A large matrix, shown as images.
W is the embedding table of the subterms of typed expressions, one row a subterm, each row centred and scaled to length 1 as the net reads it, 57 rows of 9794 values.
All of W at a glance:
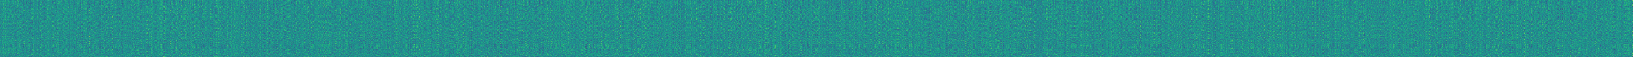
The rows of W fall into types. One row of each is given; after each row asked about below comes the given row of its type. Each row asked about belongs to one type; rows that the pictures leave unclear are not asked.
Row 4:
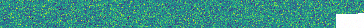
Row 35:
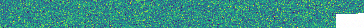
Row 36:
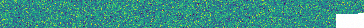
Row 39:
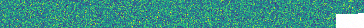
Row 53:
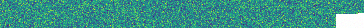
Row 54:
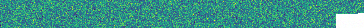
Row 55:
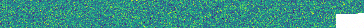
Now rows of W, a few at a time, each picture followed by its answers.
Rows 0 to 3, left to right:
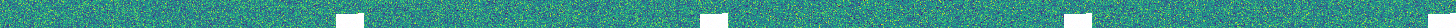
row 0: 53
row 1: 4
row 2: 35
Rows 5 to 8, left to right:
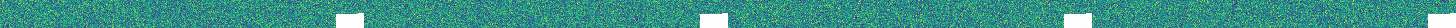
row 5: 53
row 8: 54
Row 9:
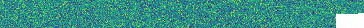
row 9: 53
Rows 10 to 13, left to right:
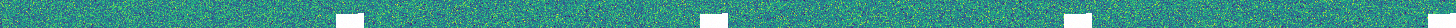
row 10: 36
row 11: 39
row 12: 54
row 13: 53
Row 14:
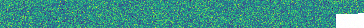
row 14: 4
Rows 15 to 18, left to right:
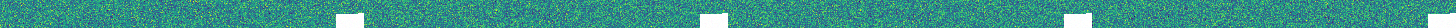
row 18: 54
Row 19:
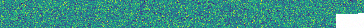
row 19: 54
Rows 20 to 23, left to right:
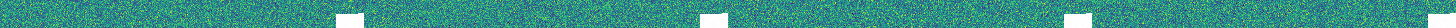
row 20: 39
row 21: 55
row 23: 4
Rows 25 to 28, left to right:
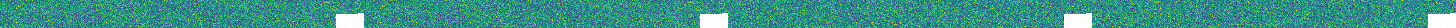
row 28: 39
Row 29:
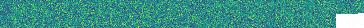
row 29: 35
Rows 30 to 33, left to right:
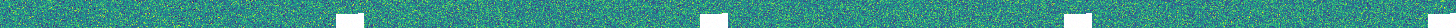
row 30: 54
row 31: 53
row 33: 39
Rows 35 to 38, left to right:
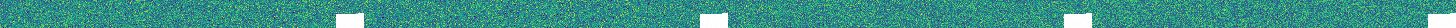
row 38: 53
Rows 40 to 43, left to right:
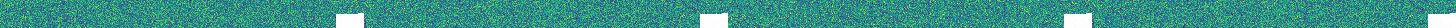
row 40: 4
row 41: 36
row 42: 39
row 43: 36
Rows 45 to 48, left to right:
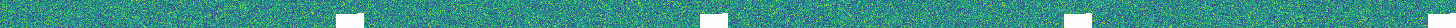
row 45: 55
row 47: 4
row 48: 4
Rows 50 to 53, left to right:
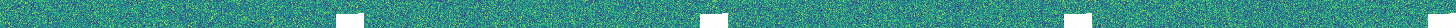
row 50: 53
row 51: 39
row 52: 4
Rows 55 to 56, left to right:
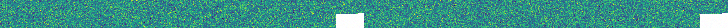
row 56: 39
